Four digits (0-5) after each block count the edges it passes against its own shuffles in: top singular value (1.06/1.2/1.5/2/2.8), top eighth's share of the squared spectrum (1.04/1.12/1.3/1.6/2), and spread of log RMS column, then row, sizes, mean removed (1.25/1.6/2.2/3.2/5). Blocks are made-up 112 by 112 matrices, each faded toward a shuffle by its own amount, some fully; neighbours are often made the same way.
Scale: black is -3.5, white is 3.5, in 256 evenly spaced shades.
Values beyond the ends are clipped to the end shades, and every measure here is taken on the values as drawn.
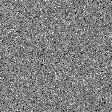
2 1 0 0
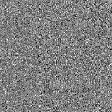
4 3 2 2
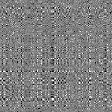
5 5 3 4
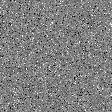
0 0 0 0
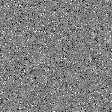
3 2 0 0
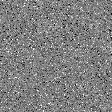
3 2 0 1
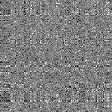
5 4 3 3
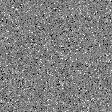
3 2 0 0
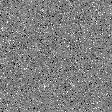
2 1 0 0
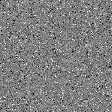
2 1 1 0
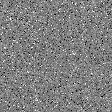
1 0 0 0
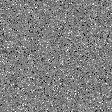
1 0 0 0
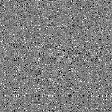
4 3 2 2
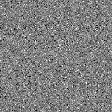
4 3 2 2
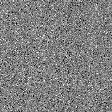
3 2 1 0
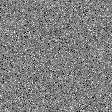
1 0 0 0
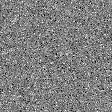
0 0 0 0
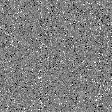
0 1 2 0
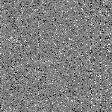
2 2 2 0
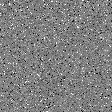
0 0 0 0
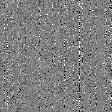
3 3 4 0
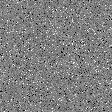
0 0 0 0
